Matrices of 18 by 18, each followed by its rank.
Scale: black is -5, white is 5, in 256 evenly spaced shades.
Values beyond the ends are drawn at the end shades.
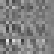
two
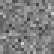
full rank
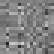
three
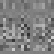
three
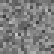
full rank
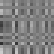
one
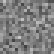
full rank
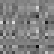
two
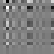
one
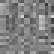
three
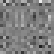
three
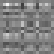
two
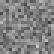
full rank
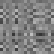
two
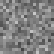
full rank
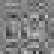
three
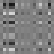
one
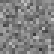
full rank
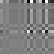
one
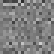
three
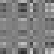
one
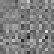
three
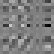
two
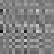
two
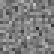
full rank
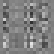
two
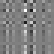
one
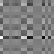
one
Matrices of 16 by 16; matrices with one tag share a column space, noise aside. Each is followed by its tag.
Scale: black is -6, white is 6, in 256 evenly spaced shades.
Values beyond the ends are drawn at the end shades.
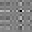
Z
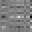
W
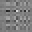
Z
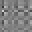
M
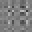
M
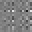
Z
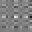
W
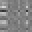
M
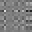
Z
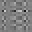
Z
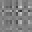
M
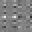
W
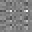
Z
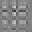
M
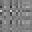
M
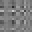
M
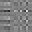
Z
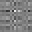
Z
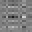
W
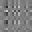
M
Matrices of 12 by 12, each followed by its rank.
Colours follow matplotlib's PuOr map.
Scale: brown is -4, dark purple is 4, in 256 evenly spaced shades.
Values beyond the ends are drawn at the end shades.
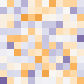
full rank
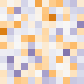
full rank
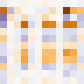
two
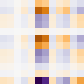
one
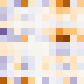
two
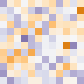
full rank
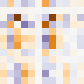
two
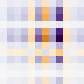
one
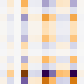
one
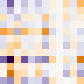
two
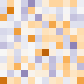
full rank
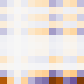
one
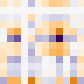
two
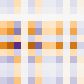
one
